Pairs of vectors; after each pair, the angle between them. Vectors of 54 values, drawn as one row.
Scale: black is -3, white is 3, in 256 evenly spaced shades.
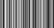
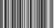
nearly opposite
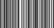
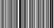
nearly opposite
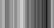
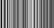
orthogonal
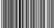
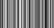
nearly opposite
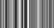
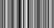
nearly opposite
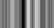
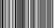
partly aligned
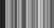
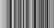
partly opposed
